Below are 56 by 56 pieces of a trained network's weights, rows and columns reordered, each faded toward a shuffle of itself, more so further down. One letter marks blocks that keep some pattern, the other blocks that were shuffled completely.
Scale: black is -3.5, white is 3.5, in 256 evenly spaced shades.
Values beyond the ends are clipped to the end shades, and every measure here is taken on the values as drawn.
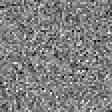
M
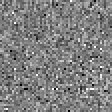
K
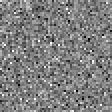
M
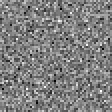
M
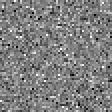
M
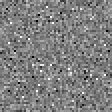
M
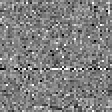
K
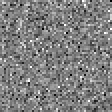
M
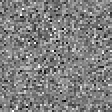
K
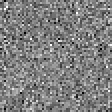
K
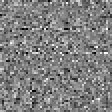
K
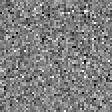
K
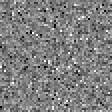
M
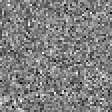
M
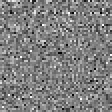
K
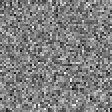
K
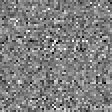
K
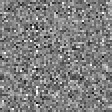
K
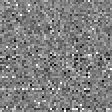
K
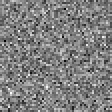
M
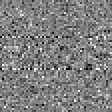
K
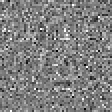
K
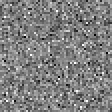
M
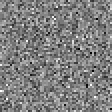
M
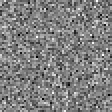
M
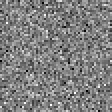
M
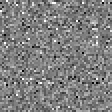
K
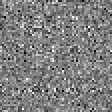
K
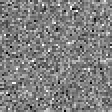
M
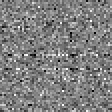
K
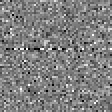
K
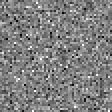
M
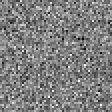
M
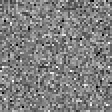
M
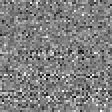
K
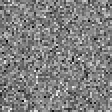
M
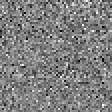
K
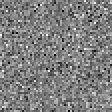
M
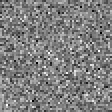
M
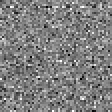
K
